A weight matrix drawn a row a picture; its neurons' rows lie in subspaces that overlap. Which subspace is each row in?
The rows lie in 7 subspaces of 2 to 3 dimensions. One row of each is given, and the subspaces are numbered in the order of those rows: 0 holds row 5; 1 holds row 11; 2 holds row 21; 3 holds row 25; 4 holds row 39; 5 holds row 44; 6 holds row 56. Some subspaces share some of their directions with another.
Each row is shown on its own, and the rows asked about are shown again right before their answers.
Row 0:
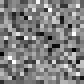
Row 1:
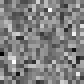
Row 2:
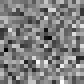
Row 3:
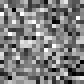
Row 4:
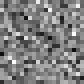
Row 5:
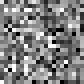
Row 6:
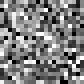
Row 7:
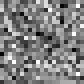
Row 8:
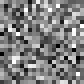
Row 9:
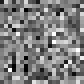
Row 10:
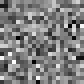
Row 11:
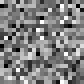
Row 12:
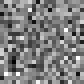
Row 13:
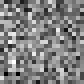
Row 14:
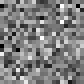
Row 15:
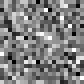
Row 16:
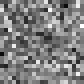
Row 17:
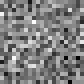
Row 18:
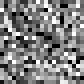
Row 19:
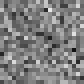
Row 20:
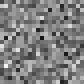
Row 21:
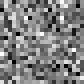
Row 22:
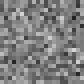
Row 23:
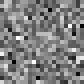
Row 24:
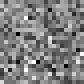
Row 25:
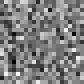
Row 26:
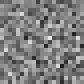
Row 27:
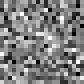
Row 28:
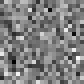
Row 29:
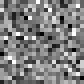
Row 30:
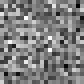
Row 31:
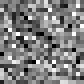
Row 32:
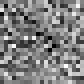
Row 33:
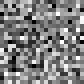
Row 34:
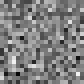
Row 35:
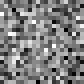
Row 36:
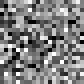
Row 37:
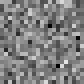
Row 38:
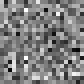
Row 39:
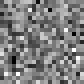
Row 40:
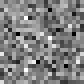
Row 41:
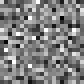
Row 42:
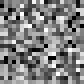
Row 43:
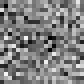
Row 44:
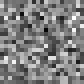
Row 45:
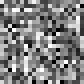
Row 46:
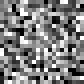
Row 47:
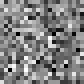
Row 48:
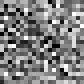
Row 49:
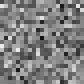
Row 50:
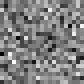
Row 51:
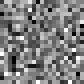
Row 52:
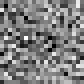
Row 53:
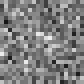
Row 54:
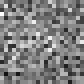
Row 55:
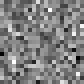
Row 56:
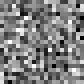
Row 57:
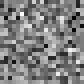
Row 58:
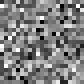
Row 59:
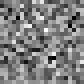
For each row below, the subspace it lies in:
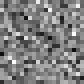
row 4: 2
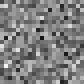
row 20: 1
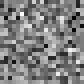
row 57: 5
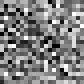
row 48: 3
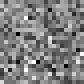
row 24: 0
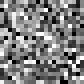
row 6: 1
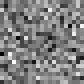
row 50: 4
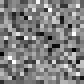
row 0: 2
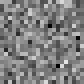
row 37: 2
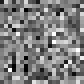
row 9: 0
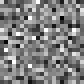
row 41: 2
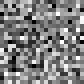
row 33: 6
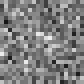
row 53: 0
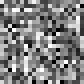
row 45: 0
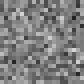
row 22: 5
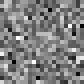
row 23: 4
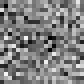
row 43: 4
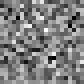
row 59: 5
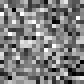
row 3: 6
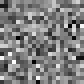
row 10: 4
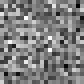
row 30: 6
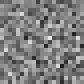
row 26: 2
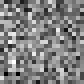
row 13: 3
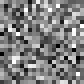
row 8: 3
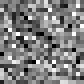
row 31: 0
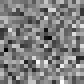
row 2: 2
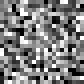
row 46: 6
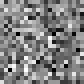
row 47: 0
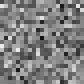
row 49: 1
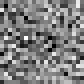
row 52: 4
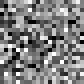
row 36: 4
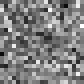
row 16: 2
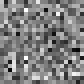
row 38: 0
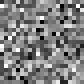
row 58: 1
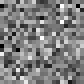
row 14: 1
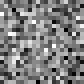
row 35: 6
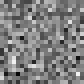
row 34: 6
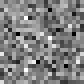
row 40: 0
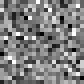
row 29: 2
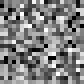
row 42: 5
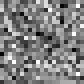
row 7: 1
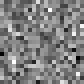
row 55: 3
